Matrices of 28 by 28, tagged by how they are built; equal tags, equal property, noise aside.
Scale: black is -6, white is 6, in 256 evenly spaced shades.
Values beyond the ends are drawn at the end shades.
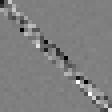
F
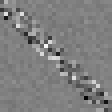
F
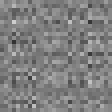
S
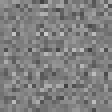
S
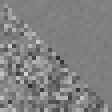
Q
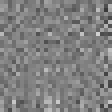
S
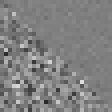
Q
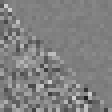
Q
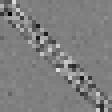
F
